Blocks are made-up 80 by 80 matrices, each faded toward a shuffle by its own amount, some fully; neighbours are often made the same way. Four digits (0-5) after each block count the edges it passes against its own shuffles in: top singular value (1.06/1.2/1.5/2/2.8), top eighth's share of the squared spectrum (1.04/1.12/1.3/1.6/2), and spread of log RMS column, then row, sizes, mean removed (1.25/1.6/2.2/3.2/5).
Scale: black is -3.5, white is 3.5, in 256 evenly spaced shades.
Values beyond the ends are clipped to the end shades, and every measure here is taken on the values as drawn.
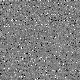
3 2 0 1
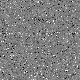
2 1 0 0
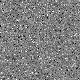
0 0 0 0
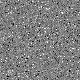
0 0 0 0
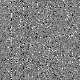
2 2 2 1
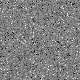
0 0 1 0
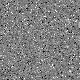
0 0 0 0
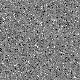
0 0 1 0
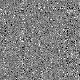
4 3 2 1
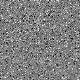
3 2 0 1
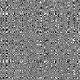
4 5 3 3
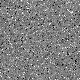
0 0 0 0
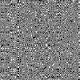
4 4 3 2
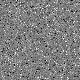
1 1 0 0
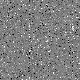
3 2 1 0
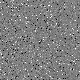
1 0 0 0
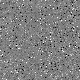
1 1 1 0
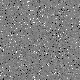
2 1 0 0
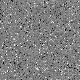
0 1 0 0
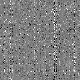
4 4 3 1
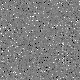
0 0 0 0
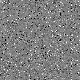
2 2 1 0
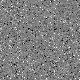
2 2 1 0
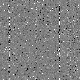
4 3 2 0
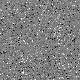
2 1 0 0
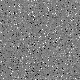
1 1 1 0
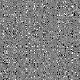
4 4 3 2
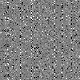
4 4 3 1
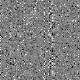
4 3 2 1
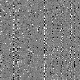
4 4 3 1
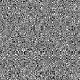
4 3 2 2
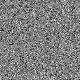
0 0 1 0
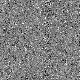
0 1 2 0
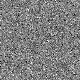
0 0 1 0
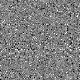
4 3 1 2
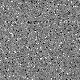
2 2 0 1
